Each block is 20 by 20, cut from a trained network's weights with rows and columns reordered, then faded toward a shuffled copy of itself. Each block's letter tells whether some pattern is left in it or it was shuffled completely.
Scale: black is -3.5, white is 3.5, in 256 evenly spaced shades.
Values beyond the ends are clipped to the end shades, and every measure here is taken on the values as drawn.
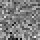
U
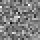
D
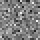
D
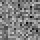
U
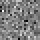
U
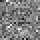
U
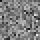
D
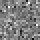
D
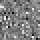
U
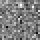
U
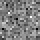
D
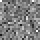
D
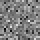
D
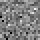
D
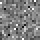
D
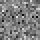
D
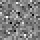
D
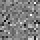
U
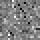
D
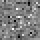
U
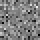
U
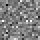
D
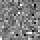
D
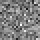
D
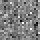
U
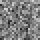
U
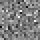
D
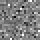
D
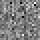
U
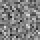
D
